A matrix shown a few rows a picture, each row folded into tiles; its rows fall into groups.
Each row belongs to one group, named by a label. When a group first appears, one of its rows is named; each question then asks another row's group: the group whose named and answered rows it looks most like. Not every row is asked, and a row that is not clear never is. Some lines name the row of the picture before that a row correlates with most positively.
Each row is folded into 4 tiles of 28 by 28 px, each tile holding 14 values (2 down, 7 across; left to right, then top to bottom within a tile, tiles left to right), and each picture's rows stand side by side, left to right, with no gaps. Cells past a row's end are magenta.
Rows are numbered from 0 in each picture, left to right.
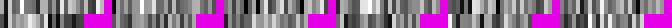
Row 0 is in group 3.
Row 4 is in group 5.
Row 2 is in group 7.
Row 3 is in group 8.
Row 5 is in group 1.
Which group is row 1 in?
8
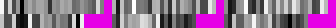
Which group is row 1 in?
3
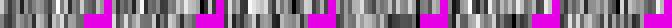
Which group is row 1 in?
5
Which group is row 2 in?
8
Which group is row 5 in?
3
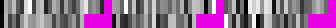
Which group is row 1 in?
8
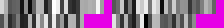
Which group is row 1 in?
1
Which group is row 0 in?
7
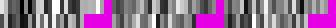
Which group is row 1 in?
5
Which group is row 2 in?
1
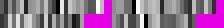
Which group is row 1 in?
1
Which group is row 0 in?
3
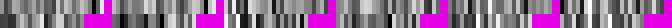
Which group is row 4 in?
1
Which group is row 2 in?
1
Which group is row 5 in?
1
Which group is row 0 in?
5
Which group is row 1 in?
8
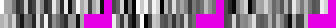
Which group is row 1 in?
1
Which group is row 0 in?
7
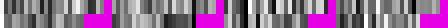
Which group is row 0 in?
5
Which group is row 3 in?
1
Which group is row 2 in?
7
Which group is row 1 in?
3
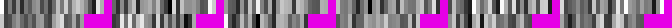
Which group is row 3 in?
7
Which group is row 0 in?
5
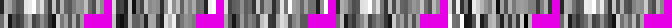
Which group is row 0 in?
8
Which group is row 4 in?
1
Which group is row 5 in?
8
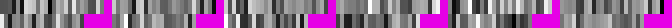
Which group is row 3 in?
8
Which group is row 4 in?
3
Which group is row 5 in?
7
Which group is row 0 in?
5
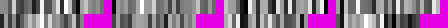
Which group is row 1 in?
8
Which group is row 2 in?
7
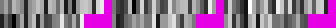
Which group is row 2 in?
7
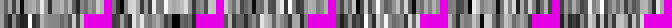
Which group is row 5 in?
8
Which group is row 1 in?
3
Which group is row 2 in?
7
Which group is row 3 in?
1
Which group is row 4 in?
5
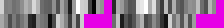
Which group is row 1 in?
8
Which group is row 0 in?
8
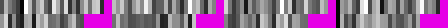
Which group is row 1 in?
8
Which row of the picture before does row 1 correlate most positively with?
0
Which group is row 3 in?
7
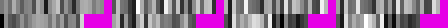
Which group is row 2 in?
3
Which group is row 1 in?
7
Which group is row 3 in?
3
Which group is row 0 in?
7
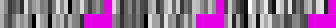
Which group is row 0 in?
5
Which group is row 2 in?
7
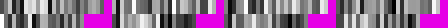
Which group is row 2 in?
3
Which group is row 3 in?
3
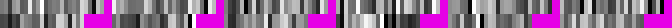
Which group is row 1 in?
8
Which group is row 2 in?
5
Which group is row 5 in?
5
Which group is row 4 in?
1
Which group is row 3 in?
3
